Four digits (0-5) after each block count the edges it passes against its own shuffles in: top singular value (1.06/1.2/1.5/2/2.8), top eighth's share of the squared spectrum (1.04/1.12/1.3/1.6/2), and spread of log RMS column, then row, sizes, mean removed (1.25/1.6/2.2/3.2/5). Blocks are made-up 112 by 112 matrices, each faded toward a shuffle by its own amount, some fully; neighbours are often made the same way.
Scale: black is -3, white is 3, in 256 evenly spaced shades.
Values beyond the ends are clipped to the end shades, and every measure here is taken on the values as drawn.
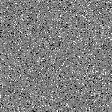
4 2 1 0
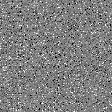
3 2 1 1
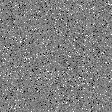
0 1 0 0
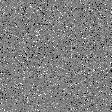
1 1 1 1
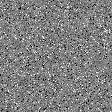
1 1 0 0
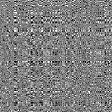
5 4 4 3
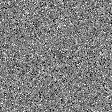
0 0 0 0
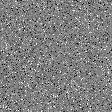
0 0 0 0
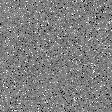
0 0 0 0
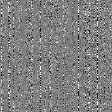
3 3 4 0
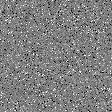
0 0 0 0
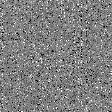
1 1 2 0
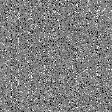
1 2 3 0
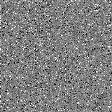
1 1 1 0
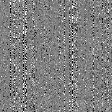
3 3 4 0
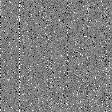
3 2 2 0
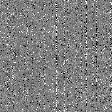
2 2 3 0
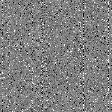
2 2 3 0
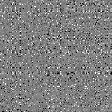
5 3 2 2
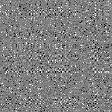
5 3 2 2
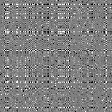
5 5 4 4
